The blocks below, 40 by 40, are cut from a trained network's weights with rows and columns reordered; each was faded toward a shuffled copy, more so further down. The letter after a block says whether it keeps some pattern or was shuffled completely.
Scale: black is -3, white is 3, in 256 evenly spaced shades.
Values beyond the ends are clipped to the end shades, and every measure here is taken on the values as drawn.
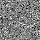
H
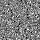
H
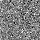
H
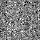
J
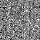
J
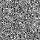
J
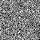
J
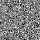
J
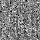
J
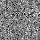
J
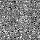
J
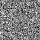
H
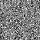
J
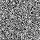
H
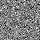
H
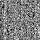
J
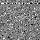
J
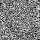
J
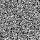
H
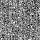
J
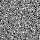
H
